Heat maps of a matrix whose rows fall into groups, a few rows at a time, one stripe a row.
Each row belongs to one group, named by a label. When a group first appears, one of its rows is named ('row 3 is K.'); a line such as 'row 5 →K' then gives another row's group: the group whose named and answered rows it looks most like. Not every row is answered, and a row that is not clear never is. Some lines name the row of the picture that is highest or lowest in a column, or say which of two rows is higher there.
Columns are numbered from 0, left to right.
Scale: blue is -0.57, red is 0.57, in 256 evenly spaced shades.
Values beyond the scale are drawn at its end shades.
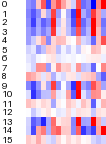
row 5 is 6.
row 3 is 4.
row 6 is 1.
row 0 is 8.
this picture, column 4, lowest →0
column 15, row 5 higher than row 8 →Yes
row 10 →4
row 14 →8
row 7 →8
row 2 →4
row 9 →4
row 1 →4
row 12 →1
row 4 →8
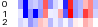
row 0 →4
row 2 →6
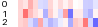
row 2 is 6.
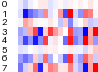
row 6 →4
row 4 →4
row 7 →8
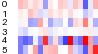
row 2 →6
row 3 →1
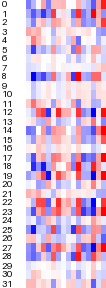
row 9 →1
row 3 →6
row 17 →8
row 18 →4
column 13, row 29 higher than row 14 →Yes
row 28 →4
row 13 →6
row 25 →4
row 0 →8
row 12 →8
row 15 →8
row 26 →6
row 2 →8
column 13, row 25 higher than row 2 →Yes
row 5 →4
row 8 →4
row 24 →6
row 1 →4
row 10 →1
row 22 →8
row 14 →8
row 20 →6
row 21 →6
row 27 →8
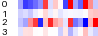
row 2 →8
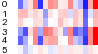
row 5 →1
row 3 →8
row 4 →8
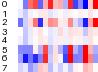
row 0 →8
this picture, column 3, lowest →6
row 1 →1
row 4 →1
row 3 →1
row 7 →6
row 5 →4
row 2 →8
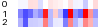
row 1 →4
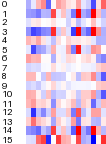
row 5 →4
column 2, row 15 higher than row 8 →Yes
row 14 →4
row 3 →4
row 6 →6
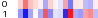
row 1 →4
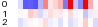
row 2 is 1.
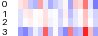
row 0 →6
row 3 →4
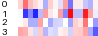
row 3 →6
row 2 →6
